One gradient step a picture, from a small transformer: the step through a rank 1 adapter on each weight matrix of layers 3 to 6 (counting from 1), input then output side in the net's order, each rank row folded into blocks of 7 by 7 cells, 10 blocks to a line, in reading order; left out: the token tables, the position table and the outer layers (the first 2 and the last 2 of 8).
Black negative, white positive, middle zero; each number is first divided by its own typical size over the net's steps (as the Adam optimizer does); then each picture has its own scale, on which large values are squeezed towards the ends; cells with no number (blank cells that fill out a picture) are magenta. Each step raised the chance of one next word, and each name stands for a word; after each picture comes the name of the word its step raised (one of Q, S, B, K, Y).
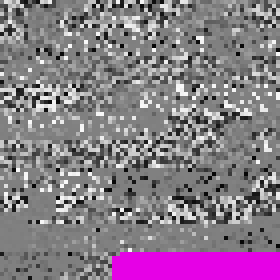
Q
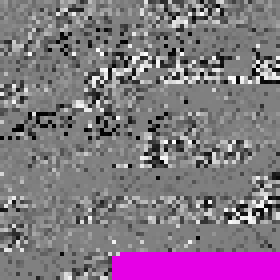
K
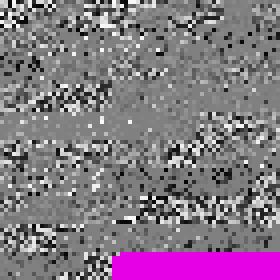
Q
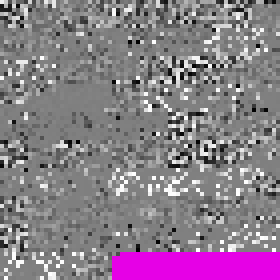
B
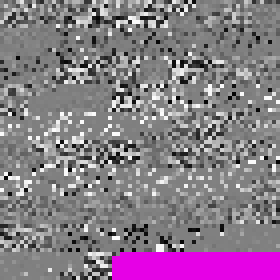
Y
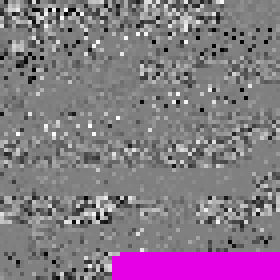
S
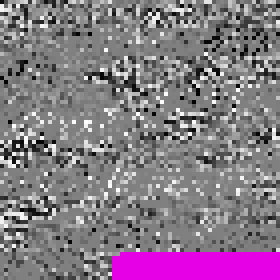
Y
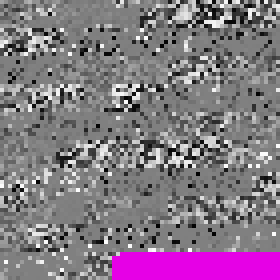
Q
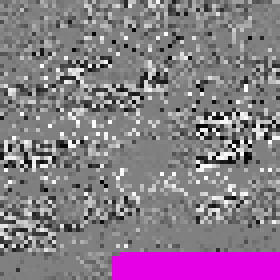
Y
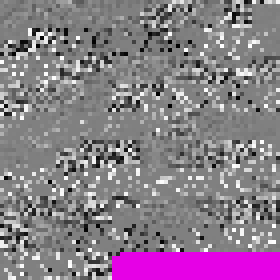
B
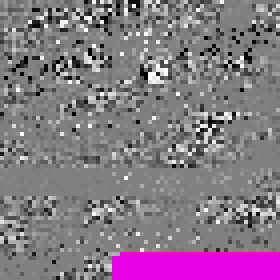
S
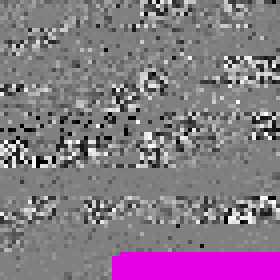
K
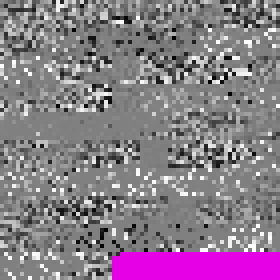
B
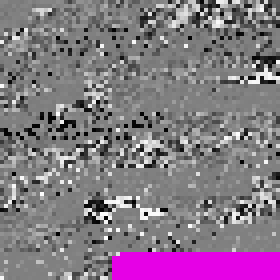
K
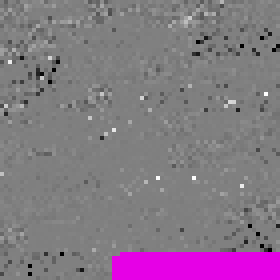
S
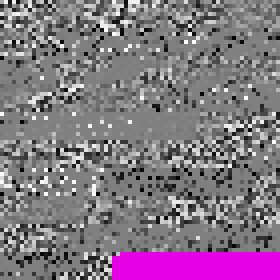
Q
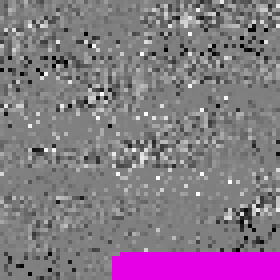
S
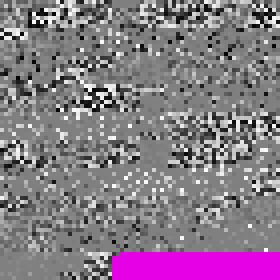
Y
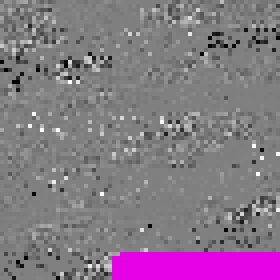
S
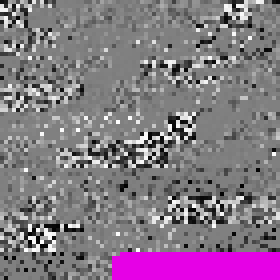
Q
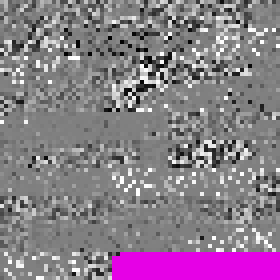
B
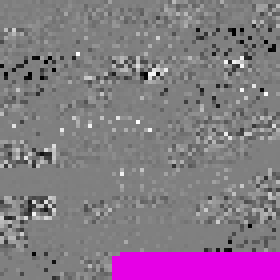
S
